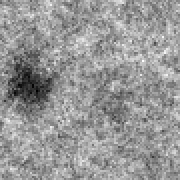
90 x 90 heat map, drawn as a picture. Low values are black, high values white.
A single dip lies in the middle left. No regular stripes run through it. The field is mottled with small blotches. The middle left is the ninth with the lowest average.
